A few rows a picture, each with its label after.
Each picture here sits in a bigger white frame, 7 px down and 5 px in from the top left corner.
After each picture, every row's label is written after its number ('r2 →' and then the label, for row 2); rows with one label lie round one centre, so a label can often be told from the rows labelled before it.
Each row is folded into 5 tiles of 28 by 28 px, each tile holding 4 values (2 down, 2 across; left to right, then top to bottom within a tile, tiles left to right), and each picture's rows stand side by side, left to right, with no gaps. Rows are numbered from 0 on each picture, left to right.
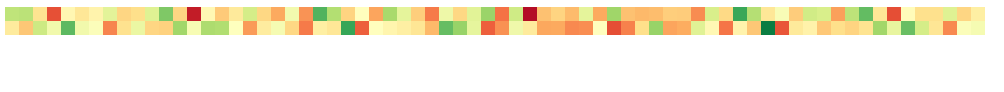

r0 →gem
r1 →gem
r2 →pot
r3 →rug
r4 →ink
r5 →pot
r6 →gem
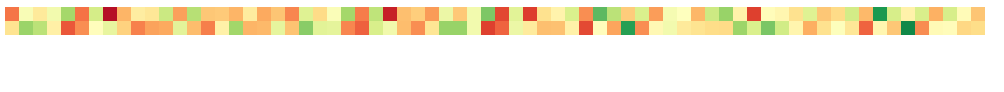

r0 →rug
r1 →ink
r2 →rug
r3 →rug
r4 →pot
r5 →gem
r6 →pot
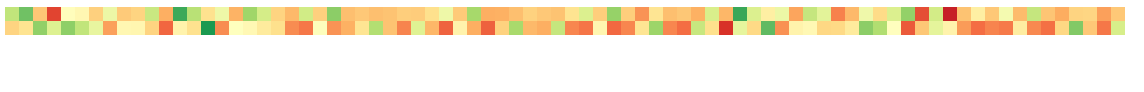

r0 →gem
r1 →pot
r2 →ink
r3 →ink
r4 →ink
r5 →pot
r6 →rug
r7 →ink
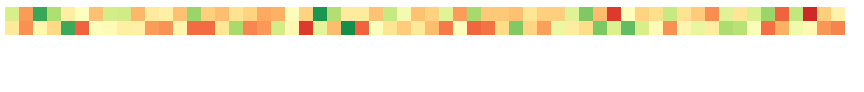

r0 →pot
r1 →ink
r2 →pot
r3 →ink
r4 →gem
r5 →rug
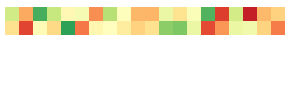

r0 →pot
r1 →rug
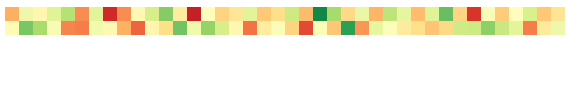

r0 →rug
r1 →gem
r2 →pot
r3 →gem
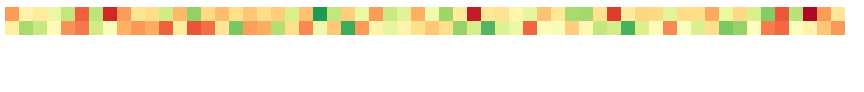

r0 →rug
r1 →ink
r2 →pot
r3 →gem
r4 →gem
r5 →rug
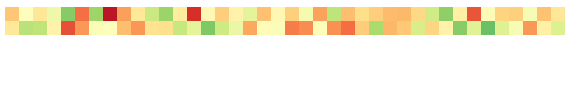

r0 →rug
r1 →gem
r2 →ink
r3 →gem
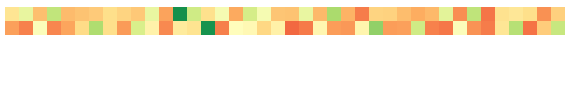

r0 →ink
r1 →pot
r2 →ink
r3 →ink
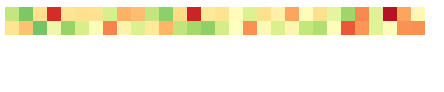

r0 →gem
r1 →gem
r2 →rug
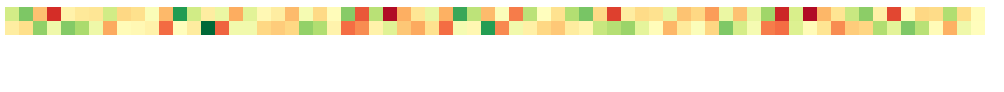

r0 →gem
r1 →pot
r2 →rug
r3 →pot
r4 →gem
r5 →rug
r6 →gem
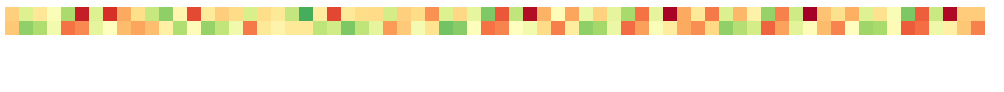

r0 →rug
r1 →gem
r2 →gem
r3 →rug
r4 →rug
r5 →rug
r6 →rug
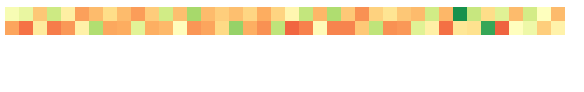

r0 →ink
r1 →ink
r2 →ink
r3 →pot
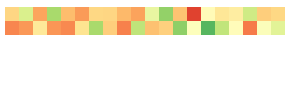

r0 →ink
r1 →gem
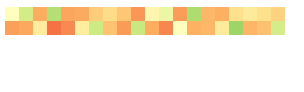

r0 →ink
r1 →ink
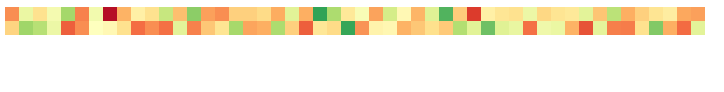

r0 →rug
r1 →ink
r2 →pot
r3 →gem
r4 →ink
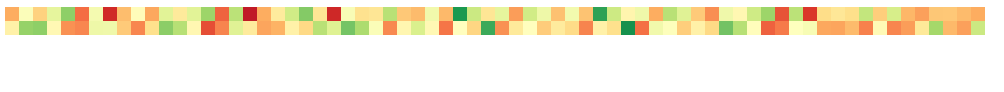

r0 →rug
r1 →rug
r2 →gem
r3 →pot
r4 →pot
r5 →rug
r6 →ink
